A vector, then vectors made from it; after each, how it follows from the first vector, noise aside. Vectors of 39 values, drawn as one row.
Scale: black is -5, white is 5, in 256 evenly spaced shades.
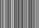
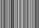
negated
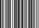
scaled up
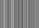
shrunk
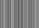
shrunk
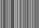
negated
